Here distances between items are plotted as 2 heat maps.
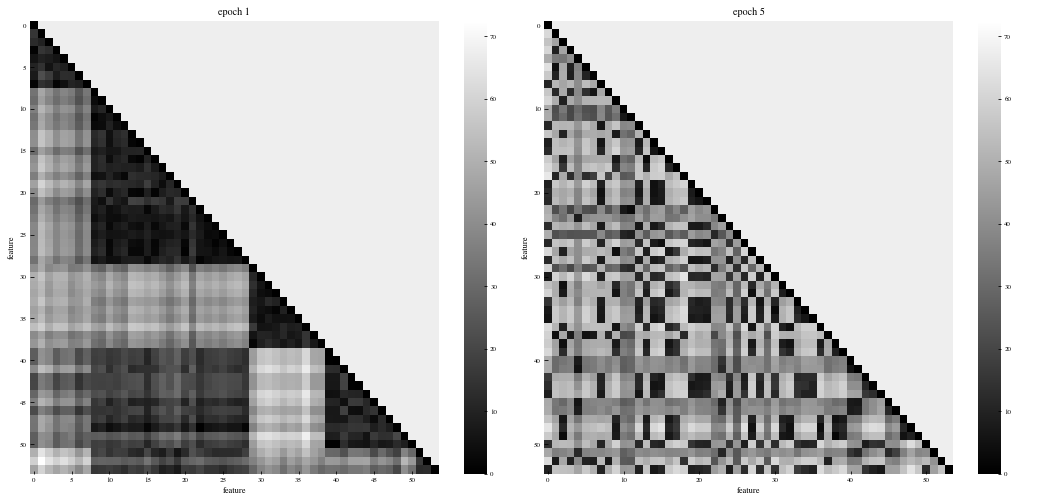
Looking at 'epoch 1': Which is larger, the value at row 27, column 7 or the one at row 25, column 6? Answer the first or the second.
the first
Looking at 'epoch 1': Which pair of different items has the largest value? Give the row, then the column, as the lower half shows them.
52, 1
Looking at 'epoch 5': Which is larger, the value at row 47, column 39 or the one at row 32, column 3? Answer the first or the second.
the second
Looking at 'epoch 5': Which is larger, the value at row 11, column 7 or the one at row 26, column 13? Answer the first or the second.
the second
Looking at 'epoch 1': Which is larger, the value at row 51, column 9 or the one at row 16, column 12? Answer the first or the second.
the first
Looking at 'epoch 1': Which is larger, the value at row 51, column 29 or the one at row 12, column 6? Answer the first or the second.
the first
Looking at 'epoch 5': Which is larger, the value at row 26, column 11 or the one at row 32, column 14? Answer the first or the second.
the second
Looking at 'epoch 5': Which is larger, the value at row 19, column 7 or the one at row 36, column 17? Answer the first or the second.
the second
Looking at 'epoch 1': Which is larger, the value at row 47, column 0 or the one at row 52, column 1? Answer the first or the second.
the second
